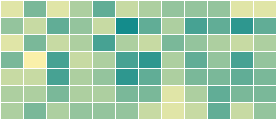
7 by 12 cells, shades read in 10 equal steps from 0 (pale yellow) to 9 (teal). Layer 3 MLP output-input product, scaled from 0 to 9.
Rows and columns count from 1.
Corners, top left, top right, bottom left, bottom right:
1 1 3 4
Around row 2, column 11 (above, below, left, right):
1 2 6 6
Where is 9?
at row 2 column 6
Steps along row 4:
down up down up up up down up down up down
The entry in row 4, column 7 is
8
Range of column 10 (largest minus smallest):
3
